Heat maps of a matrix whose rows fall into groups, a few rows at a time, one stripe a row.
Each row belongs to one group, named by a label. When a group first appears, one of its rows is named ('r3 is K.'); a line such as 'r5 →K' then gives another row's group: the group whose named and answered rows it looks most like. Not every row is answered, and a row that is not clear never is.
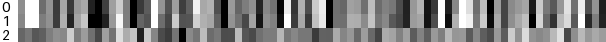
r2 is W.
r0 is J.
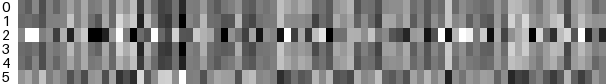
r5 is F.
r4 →W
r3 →W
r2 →J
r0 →W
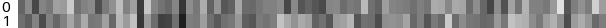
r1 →W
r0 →W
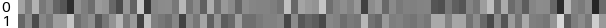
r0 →F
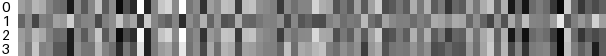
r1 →W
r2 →F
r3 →F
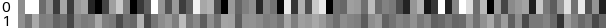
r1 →F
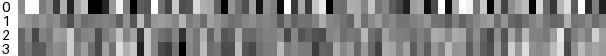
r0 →J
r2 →W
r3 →W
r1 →F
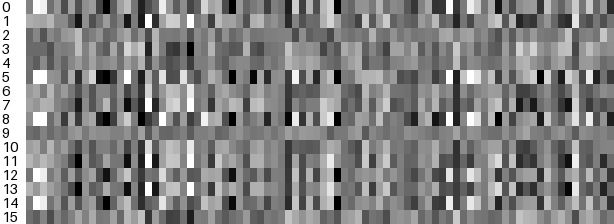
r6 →F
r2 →W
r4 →W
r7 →F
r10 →F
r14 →J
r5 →J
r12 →J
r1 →F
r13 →F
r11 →F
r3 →W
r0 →J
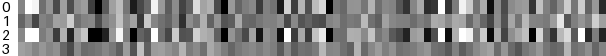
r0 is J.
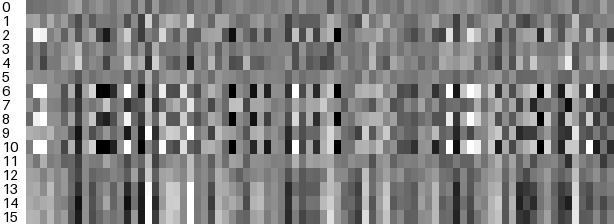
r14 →F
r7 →F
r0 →W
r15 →F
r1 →F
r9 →F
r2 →J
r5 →F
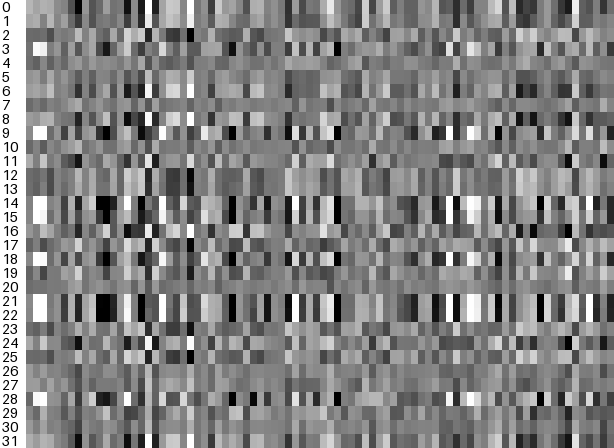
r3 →J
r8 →F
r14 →J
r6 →F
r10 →W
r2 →W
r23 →W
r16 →F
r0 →F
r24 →F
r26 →F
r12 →W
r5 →F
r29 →F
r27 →F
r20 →W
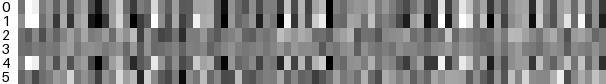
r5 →W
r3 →W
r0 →J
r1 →J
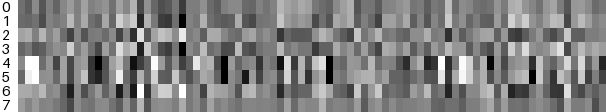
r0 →W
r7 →F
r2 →F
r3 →W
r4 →J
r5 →J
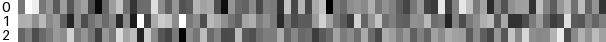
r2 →W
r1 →F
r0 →J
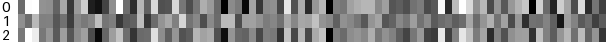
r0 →J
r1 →F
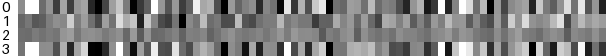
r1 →W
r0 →J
